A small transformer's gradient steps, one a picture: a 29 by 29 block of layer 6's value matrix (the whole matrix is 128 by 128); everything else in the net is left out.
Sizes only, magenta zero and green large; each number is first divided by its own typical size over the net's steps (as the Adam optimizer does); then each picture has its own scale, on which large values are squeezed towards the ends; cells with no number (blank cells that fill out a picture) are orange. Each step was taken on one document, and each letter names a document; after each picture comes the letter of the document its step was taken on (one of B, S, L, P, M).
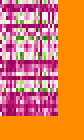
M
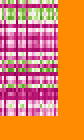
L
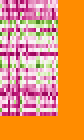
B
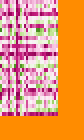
B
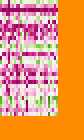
B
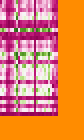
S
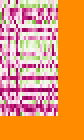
B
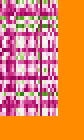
M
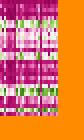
M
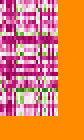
M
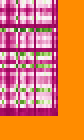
S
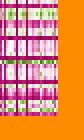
L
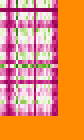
S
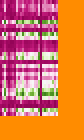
M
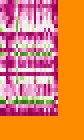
S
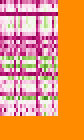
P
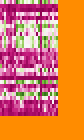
M
